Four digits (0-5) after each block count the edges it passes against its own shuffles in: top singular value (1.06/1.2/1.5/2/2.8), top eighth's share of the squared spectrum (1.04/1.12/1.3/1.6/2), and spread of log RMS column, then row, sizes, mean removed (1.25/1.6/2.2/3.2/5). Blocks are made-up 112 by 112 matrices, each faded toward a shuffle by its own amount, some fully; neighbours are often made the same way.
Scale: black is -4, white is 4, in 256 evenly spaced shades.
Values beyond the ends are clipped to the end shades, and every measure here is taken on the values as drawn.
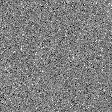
0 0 0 0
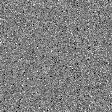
0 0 1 0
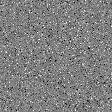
2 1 0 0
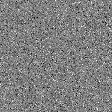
3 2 0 0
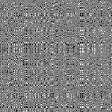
5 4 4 3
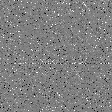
3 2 0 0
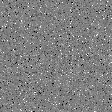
2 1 0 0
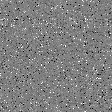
2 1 0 0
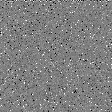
3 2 0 1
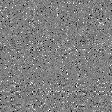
4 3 1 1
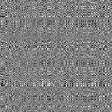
5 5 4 4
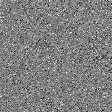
3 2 1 1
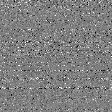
2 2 0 3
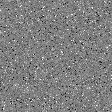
0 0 0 0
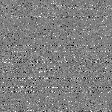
2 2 0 3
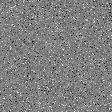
0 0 0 0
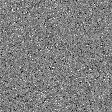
0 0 0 0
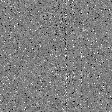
1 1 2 0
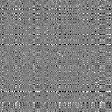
5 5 4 4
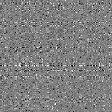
5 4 2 3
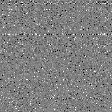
4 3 1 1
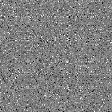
4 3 1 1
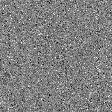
0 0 1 0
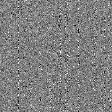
2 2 3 0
